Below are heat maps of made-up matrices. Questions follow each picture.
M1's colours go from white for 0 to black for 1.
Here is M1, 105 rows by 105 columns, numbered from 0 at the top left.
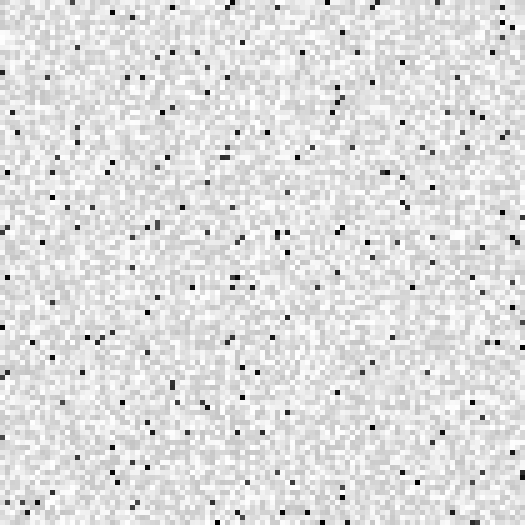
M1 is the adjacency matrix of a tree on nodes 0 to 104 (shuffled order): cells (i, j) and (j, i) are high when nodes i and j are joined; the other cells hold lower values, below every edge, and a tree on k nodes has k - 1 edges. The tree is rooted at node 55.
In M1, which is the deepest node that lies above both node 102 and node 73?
47
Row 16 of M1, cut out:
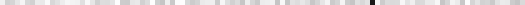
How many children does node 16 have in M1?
0
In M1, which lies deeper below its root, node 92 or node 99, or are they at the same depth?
node 99
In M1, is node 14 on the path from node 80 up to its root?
no
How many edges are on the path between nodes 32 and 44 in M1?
7
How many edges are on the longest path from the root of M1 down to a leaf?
4
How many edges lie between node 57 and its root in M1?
2
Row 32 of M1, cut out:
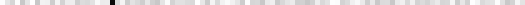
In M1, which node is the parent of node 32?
22
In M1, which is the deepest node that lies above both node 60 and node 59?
1
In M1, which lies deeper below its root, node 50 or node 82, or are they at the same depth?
the same depth
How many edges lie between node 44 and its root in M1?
4
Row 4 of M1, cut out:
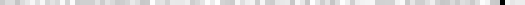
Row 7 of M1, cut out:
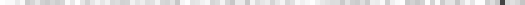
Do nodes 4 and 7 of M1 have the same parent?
yes
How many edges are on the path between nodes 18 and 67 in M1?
3
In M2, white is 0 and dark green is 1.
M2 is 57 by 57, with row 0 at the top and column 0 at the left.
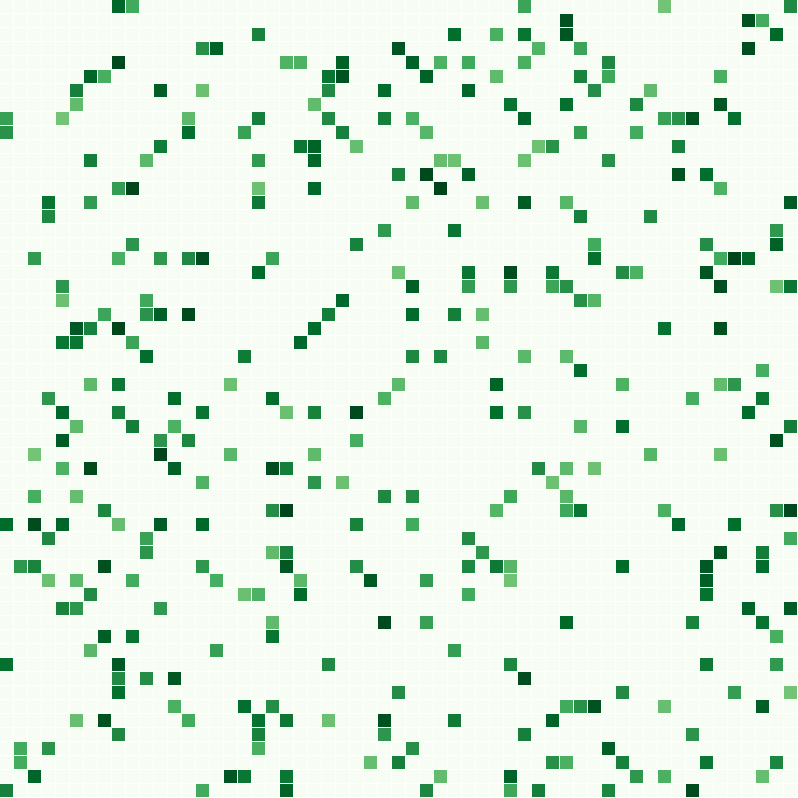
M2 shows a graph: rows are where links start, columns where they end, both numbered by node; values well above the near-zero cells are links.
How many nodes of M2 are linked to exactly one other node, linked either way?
0
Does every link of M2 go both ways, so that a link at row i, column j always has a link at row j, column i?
yes
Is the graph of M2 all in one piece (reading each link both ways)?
yes
